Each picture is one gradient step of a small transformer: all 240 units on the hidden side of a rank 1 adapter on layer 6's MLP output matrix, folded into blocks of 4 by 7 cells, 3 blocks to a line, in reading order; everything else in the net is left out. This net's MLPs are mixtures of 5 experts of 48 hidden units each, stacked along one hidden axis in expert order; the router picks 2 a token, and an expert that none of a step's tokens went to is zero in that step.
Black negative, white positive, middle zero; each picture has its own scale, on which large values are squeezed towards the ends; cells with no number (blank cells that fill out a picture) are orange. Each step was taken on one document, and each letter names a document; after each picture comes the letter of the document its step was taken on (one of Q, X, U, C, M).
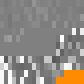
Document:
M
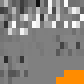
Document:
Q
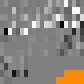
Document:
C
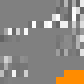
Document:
C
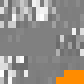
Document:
M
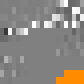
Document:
C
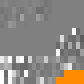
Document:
M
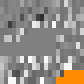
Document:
M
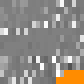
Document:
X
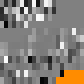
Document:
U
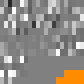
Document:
Q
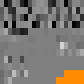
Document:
Q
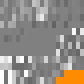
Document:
M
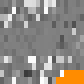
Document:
U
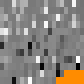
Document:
X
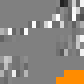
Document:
C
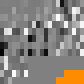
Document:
C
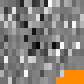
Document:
U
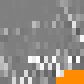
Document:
X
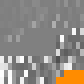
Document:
M
